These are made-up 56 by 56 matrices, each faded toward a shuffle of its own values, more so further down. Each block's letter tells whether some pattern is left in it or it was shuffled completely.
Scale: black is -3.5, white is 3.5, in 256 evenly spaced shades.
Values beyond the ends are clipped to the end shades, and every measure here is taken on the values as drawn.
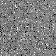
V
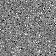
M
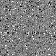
V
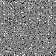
V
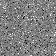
M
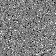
M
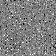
V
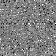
V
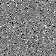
M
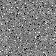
M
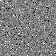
M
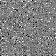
V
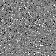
V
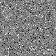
V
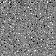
V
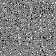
V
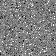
M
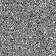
V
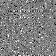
V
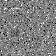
V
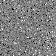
M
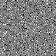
V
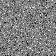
M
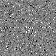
V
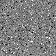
M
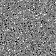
M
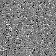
V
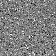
M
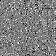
V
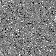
M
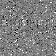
V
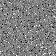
M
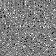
V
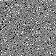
V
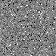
V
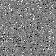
V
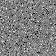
M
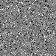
M
